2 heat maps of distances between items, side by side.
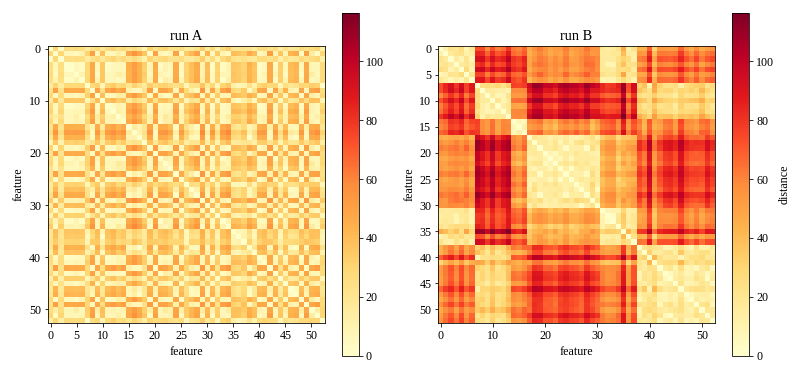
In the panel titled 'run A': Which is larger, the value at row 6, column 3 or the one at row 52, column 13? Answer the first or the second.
the second
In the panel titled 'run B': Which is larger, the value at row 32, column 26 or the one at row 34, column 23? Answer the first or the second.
the first
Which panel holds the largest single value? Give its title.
run B
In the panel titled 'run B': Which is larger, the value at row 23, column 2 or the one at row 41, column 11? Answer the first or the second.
the first
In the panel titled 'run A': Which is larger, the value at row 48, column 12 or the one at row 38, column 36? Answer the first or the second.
the second
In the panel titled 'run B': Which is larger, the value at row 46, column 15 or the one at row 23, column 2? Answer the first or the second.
the first
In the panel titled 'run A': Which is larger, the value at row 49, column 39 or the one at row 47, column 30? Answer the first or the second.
the first
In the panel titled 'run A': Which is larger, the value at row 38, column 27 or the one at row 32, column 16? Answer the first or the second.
the second
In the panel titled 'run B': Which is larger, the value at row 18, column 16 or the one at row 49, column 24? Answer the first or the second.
the second
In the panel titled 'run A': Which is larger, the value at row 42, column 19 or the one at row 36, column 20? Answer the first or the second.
the first
